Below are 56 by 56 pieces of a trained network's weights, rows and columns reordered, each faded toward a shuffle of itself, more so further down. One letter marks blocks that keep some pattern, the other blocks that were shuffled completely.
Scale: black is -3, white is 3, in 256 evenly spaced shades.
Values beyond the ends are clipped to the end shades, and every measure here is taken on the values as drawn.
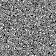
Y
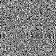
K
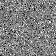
Y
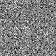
K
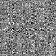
K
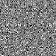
K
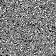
Y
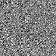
K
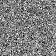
Y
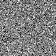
K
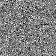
Y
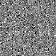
K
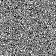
Y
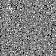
K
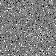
Y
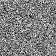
Y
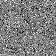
Y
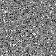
K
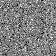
Y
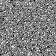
Y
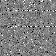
K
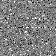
K
